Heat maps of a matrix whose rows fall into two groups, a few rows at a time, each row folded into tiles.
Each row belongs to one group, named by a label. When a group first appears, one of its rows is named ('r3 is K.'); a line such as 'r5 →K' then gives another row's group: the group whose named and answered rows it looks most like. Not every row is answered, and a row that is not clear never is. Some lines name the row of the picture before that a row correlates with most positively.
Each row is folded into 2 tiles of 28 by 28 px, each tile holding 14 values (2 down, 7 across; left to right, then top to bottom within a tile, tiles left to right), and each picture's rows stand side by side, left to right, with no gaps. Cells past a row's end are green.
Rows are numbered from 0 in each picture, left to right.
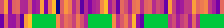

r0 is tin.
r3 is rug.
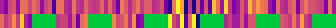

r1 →tin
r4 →rug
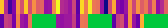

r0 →rug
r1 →rug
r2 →rug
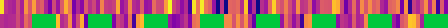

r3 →rug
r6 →rug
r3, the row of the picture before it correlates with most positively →1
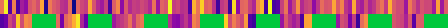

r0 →tin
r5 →tin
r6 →tin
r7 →tin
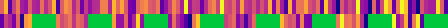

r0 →tin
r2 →rug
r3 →tin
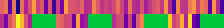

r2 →tin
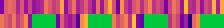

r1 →tin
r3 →tin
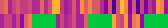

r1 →rug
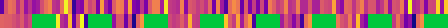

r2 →tin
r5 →tin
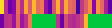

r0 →rug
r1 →rug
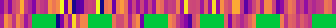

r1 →tin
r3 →tin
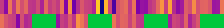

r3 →rug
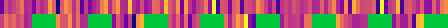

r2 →tin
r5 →tin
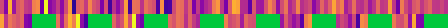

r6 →tin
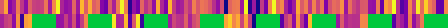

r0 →tin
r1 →rug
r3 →rug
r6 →tin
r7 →rug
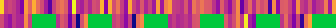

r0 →rug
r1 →tin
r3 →rug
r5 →tin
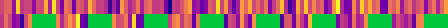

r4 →rug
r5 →rug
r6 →rug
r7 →tin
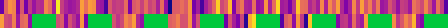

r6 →rug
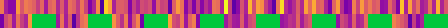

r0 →rug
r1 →tin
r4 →rug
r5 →rug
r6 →rug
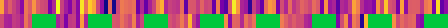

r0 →rug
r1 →rug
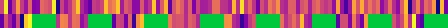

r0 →tin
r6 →rug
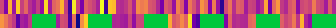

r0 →tin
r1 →tin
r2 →rug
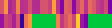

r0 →tin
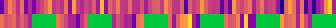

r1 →tin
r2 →tin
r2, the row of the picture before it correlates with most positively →0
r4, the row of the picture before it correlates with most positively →1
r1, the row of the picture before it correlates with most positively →0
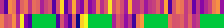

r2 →tin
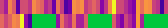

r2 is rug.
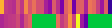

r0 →rug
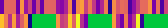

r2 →rug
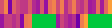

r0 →tin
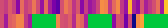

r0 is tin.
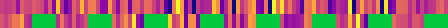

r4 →tin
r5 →rug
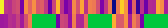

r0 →rug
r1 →rug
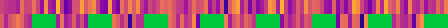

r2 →tin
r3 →rug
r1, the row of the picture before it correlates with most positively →1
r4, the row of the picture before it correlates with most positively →2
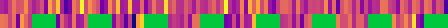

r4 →rug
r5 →tin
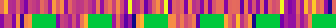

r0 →tin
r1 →tin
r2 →tin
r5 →rug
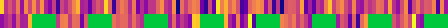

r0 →rug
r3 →tin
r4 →rug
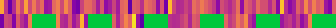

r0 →rug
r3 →rug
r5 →rug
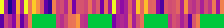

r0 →rug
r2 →rug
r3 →tin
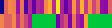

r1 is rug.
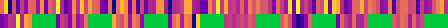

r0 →tin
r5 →tin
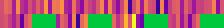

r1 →tin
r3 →tin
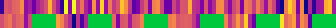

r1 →tin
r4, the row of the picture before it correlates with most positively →2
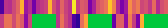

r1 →tin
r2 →rug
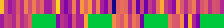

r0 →rug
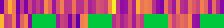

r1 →tin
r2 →rug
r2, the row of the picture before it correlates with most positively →0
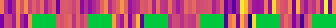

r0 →rug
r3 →rug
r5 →tin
